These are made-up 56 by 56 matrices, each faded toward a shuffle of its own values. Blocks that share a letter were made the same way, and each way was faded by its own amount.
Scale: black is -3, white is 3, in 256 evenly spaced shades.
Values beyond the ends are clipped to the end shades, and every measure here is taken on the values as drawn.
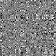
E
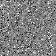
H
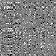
E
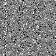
H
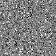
H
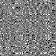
E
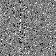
H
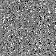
H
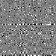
E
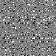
E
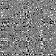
E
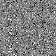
H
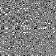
E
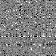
E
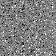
H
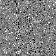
H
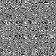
E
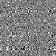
E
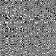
E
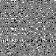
E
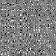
E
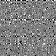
E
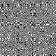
E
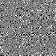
E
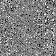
H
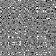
E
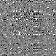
E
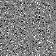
H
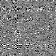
E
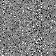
H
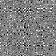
E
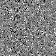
H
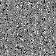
H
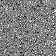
H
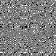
E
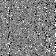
H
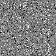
H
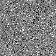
H
